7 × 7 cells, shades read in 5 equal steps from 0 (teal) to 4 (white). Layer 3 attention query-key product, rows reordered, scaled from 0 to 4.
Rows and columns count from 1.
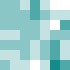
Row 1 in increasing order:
1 2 2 3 3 4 4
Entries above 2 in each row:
4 2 2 3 2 4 4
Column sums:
16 17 16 16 18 15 17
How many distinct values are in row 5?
3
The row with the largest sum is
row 1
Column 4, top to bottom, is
1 1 2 2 3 3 4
